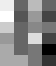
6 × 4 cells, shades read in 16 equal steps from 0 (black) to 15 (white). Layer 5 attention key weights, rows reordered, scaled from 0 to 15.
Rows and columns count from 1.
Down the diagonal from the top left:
14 5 8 4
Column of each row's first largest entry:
1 1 1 3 1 1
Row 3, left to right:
12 6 8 7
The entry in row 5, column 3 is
7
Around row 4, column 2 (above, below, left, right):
6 6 9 13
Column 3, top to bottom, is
11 9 8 13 7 7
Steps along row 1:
down up down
